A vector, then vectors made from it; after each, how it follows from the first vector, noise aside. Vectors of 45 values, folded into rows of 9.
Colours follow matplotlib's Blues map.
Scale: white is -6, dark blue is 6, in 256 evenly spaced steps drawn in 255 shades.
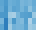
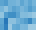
sign-scrambled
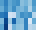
scaled up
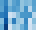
scaled up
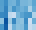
scaled up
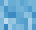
sign-scrambled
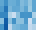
scaled up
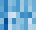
scaled up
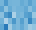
sign-scrambled
